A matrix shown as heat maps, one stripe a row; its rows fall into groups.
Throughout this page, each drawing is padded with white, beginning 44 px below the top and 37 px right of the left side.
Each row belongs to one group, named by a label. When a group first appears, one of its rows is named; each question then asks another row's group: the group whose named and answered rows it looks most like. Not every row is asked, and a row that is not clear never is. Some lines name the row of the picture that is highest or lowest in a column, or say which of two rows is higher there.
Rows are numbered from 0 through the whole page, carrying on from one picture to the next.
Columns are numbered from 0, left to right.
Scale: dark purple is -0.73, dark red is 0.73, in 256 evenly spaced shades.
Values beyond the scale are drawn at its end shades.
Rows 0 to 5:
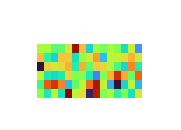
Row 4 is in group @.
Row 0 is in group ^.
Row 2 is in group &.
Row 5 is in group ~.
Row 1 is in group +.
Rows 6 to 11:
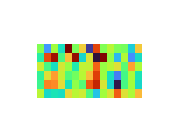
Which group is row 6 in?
~
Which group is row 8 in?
+
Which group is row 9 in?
@
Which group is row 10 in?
@
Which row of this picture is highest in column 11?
11
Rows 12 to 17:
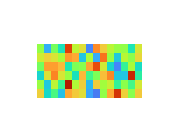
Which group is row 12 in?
~
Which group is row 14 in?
@
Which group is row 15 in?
&
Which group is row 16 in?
~
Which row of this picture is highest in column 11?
17
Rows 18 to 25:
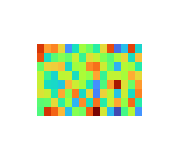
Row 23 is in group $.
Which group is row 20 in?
@
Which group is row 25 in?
@
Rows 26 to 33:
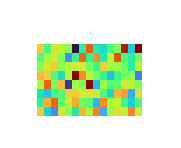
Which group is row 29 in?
^
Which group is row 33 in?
+
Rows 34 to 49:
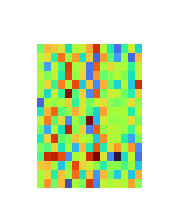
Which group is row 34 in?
@
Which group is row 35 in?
$
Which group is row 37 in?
~
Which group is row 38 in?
$
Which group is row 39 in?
~
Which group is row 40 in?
&
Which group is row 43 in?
~
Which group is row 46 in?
@
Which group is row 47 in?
^
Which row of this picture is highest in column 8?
46
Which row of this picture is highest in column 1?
46
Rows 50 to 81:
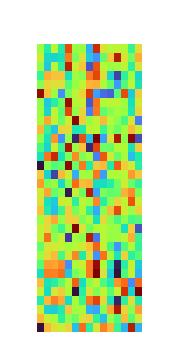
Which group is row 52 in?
~
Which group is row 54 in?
@
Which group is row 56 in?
~
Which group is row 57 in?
~
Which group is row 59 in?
+
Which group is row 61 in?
~
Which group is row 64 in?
+
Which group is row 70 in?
^
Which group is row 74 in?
@
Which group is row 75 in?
@
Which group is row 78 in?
@
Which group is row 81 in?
&
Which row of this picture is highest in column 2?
62
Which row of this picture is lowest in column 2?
64
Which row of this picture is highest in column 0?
55
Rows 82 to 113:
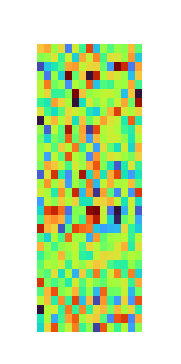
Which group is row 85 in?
~
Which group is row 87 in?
^
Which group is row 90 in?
&
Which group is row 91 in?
~
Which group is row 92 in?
~
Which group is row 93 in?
$
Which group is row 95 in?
@
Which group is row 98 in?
$
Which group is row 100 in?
@
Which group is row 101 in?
@
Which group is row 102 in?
^
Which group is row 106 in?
@
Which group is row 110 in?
$
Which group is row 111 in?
&
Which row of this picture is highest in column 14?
88
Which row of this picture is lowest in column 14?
87
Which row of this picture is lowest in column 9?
102
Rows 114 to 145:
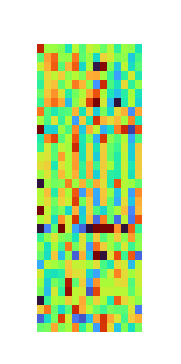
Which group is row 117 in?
@
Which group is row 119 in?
@
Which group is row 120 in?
@
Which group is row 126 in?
$
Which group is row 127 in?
$
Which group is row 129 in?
&
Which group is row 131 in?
$
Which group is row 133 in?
$
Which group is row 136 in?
~
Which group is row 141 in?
~
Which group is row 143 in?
^
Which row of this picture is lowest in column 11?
120
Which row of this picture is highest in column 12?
123
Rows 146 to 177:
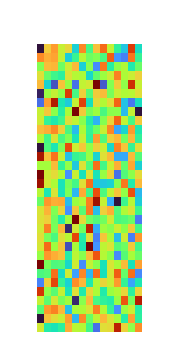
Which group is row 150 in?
+
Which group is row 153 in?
^
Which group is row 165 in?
^
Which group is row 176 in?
&
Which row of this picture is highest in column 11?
177
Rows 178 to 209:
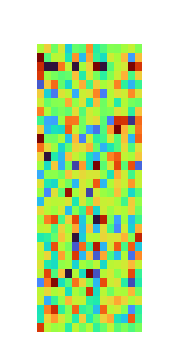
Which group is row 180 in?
+
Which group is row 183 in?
+
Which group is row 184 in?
~
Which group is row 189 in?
^
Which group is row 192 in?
&
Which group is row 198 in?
$
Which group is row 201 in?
$
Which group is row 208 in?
&
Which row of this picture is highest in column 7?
203
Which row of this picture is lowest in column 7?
194
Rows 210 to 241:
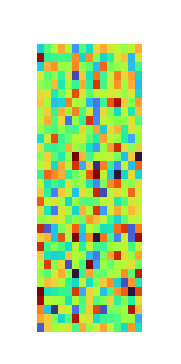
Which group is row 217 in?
$
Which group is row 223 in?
$
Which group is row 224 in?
@
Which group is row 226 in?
+
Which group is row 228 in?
+
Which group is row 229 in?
@
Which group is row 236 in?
&
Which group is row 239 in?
+
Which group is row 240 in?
^
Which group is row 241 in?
&
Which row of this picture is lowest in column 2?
239
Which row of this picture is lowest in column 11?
224
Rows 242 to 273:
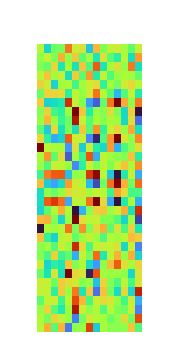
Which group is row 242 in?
~
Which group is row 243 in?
$
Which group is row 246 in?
+
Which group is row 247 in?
@
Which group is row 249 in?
^
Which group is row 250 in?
^
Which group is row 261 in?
^
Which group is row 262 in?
&
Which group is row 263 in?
+
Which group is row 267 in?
~
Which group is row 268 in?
$
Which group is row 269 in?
$
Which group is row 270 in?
^
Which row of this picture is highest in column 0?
253
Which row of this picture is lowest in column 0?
262
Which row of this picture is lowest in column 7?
267
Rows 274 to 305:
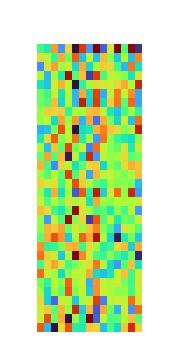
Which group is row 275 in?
$
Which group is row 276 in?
&
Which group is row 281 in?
@
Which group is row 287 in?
+
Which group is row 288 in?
~
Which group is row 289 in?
^
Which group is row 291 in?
~
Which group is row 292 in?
^
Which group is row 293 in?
~
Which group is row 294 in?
@
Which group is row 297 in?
^
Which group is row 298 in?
@
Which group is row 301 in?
~
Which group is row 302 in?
+
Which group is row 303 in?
$
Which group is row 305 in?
+
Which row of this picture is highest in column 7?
304
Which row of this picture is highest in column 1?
304
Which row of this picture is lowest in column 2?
305
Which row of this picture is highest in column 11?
274
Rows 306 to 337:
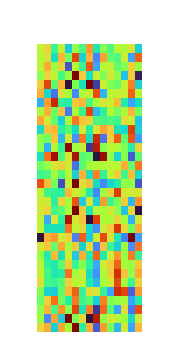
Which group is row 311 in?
+
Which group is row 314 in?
^
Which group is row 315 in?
&
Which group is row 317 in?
~
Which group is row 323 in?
$
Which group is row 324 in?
^
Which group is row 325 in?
~
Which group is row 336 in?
~
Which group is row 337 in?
$
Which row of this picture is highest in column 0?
321
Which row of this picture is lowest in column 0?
327
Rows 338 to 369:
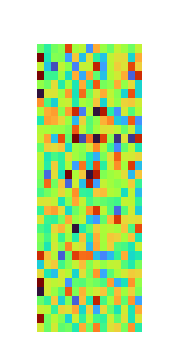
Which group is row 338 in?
~
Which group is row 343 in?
&
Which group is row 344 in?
+
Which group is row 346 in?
&
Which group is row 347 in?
^
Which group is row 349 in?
@
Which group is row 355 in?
^
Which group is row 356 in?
@
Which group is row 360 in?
~
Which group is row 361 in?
^
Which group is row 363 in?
+
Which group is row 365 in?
&
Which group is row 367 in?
$
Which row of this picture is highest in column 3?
348
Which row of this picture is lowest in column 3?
361
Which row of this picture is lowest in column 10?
361
